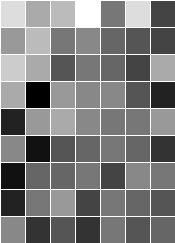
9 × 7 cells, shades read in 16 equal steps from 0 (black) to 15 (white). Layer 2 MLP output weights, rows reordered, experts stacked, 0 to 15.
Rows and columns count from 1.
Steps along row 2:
up down up down down down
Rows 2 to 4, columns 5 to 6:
6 5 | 6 4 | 8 5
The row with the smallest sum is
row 6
